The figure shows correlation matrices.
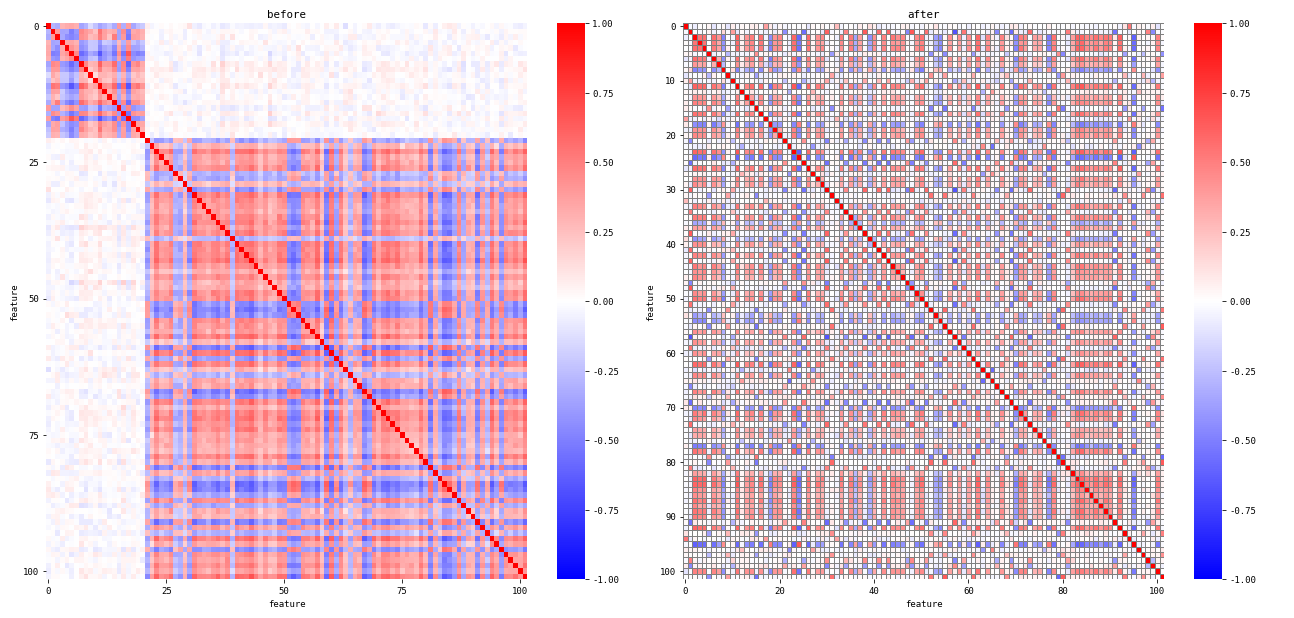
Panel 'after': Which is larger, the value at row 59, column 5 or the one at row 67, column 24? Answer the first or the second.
the first
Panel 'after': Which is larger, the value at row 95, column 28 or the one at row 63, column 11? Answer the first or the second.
the second
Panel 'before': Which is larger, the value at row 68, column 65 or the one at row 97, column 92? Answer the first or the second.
the second
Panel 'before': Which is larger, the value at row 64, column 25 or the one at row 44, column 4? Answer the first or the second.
the second
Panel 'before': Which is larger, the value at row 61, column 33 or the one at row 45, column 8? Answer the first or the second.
the second
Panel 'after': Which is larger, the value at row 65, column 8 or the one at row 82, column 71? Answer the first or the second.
the second
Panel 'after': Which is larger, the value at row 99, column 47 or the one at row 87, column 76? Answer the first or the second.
the first
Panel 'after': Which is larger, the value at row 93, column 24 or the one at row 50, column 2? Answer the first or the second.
the second
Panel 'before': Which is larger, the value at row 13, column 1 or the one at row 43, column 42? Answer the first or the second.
the second
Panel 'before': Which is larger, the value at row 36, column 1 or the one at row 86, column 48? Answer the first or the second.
the first
